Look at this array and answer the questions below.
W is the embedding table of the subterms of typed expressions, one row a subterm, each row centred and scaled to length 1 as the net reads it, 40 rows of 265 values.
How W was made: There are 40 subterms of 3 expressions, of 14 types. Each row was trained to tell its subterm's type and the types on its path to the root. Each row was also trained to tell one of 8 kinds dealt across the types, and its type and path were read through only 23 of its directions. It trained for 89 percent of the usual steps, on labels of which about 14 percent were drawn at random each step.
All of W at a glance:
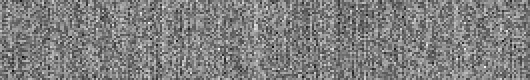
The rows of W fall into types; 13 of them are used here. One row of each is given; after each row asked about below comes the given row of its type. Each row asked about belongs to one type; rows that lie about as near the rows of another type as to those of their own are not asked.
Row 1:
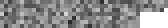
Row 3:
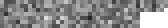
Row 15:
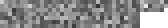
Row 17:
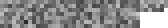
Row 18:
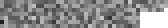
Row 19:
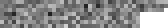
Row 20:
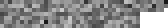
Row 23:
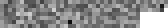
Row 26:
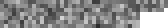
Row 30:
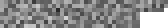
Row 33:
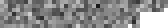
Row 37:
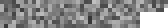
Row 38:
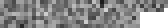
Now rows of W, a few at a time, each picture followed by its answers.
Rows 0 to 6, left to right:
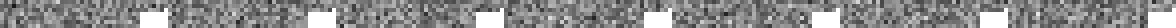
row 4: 19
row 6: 15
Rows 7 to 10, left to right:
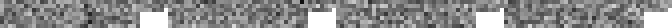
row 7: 37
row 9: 19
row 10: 18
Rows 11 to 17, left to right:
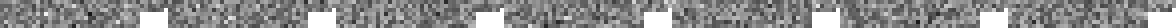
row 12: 3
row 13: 3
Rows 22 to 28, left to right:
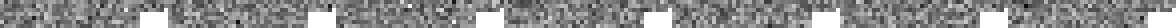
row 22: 38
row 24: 33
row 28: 1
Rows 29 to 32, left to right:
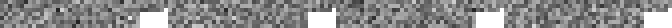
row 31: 17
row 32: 17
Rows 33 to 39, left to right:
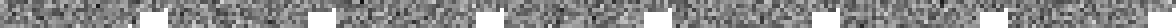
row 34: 30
